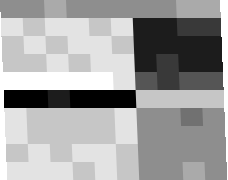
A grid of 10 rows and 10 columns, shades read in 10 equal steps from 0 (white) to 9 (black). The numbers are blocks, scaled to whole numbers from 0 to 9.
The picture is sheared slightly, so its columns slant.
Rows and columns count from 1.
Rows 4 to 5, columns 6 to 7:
1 8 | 1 6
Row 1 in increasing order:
3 3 3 4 4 4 4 4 4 4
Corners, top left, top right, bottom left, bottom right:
4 3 1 4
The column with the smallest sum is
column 3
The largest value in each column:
9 9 8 9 9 9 8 8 8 8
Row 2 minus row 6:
-8 -7 -7 -8 -7 -8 6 6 5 5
